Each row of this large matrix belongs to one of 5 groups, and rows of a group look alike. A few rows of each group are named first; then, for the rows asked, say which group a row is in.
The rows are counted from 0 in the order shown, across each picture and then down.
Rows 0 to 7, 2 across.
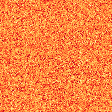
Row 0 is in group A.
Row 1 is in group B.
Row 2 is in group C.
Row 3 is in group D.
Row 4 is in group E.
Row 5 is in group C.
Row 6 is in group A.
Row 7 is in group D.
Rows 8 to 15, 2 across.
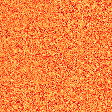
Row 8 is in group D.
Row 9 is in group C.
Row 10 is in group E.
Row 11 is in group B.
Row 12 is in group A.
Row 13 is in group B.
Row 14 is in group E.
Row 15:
A
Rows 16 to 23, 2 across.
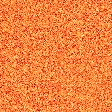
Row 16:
D
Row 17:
B
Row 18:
D
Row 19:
E
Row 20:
A
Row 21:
A
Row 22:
E
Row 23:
A
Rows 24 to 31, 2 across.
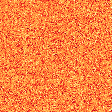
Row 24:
A
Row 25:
D
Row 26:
E
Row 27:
D
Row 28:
C
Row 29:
B
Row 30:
D
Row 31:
E
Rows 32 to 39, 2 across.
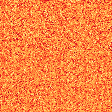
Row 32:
A
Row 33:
E
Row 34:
C
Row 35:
B
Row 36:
A
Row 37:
A
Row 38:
D
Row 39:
A
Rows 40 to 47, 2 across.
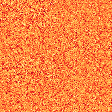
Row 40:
D
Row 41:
B
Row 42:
E
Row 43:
B
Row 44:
C
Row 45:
B
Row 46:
E
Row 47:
B
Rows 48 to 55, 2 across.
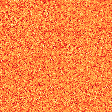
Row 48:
A
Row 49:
A
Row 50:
B
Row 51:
A
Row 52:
D
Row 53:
A
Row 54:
D
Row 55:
D
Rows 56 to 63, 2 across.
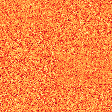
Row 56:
C
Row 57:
B
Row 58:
B
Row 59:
C
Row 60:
A
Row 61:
D
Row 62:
B
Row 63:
A
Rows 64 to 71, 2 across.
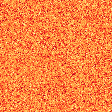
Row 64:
D
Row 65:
C
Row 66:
B
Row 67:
A
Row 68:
A
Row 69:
E
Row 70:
A
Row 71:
E
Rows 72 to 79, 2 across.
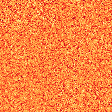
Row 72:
B
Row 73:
E
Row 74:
A
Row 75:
A
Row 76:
E
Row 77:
B
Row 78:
A
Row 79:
B
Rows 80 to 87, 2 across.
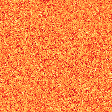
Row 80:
A
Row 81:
B
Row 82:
E
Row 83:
C
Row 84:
B
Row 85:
D
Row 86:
C
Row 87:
C
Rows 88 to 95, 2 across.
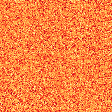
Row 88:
E
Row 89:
E
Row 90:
B
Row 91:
E
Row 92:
A
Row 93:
E
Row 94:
B
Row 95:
A
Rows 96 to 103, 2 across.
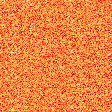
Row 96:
C
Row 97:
A
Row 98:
A
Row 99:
E
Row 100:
A
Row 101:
E
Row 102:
B
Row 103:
E
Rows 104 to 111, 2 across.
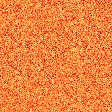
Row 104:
C
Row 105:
E
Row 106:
B
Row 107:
B
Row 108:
B
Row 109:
E
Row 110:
D
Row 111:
B
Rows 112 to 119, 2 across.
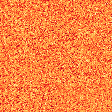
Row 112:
A
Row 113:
D
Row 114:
E
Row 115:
C
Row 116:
A
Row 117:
C
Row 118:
A
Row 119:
A
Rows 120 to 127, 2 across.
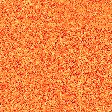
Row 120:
C
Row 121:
D
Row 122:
B
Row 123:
E
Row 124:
C
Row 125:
C
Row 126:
A
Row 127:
E
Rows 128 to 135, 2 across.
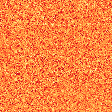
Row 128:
B
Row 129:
C
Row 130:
E
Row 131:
D
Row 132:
E
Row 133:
D
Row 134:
B
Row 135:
A
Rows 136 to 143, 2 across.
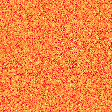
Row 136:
B
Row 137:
B
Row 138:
E
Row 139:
B
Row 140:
C
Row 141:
C
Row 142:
A
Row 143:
A
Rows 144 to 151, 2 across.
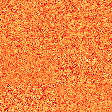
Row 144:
B
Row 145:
C
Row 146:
E
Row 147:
E
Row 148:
D
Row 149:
C
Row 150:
B
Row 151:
A
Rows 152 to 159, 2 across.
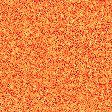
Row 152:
D
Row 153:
A
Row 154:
C
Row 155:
D
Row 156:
D
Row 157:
D
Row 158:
B
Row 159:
A
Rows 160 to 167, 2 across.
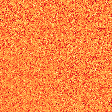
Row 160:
B
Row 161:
D
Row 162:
A
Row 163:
A
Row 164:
D
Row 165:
D
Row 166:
D
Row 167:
B
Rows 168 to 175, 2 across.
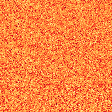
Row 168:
C
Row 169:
E
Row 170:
C
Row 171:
D
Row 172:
C
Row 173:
B
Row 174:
A
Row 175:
A
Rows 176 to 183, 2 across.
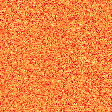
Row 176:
B
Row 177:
D
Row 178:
A
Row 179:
E
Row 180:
B
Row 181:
C
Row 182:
A
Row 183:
B
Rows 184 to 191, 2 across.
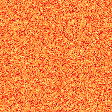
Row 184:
B
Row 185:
C
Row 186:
A
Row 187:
B
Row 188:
E
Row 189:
E
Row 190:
C
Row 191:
A
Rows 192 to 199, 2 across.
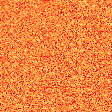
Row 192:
A
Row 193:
C
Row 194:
B
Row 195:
B
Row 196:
A
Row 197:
B
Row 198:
B
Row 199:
E
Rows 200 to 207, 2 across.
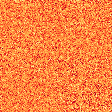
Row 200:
E
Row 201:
E
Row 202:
B
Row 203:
A
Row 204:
D
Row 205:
D
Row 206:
D
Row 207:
E
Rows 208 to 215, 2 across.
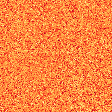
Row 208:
B
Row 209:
C
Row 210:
B
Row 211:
A
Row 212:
A
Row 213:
B
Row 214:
B
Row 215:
E
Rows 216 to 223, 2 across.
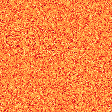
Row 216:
B
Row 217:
D
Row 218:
E
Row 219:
B
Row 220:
D
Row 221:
A
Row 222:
B
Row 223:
E
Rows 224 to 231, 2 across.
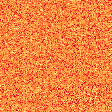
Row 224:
B
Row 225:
E
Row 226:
A
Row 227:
E
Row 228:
D
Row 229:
D
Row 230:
C
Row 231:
D
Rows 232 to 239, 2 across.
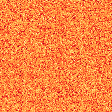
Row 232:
B
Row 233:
E
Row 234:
A
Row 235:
E
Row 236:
D
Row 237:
A
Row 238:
C
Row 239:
C
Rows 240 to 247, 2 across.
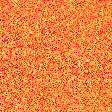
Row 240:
A
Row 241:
A
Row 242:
C
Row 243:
B
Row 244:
D
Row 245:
C
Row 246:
B
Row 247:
B
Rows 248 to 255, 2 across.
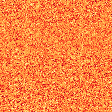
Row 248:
C
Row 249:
D
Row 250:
C
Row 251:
C
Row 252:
E
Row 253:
E
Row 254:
A
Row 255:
D
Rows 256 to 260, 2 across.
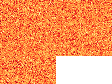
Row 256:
D
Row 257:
E
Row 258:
D
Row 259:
C
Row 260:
C
